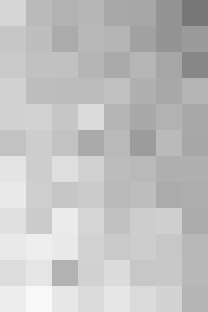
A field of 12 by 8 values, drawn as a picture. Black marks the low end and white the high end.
Ninth with the lowest average: top right. Ninth with the highest average: bottom left. Slope: up to the bottom left.
